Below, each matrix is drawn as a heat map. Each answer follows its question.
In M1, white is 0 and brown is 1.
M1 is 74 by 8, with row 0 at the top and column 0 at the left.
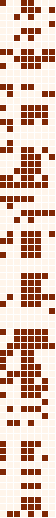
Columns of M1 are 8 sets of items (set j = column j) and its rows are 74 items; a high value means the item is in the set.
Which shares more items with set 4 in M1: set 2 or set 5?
set 5
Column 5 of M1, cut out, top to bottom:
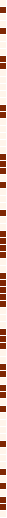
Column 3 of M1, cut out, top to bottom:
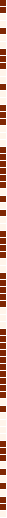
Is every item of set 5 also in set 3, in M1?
yes
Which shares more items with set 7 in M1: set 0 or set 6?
set 6
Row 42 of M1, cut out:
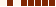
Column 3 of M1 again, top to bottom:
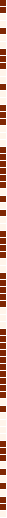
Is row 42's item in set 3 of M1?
yes
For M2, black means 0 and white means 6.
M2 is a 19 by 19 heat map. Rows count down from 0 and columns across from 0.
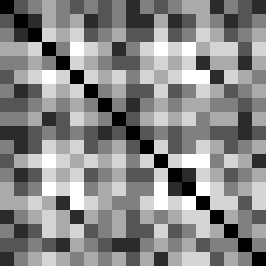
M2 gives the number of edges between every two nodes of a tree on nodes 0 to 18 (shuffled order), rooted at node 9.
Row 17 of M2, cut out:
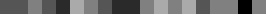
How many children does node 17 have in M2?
2
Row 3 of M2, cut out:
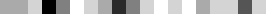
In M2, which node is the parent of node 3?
8
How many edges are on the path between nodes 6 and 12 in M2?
2
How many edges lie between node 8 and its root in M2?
2
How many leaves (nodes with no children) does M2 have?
10
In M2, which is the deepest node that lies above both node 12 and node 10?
1
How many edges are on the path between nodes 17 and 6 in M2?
3
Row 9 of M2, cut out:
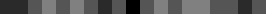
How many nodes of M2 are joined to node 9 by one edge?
4
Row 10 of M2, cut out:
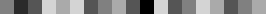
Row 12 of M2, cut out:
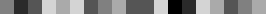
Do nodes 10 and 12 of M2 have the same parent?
yes
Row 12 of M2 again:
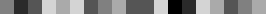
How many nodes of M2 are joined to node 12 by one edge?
2
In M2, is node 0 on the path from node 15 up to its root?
yes
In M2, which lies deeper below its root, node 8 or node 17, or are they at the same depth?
node 8
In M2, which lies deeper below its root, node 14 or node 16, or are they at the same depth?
node 14
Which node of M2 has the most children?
1
